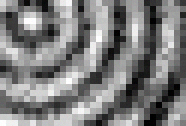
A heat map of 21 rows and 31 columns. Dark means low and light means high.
Mirror symmetry: none. Ninth with the highest average: bottom left. Ninth with the lowest average: bottom right. Odd rows or columns: none. Rings: centred on the top left.
